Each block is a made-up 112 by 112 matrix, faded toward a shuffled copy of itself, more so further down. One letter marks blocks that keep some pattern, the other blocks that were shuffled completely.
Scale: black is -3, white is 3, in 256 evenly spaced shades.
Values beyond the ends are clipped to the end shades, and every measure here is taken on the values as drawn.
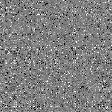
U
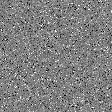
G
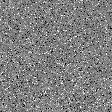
G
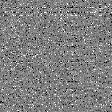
U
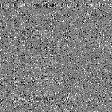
U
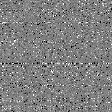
U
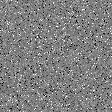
G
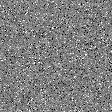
G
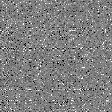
U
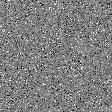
G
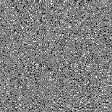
U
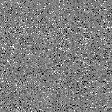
U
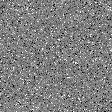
G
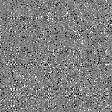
U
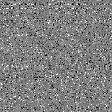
U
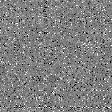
U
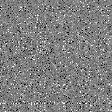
U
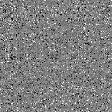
U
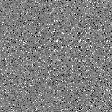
U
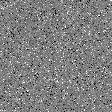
G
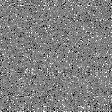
U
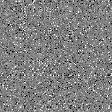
U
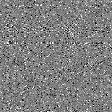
U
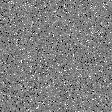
G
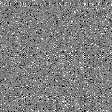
U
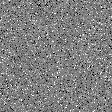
G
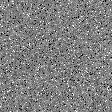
G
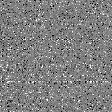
U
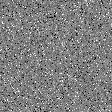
G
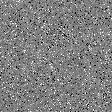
G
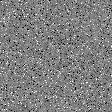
G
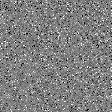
U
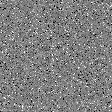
G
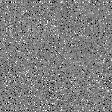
U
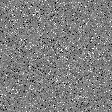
G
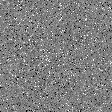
G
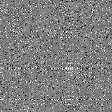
U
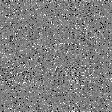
U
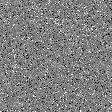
G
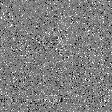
U
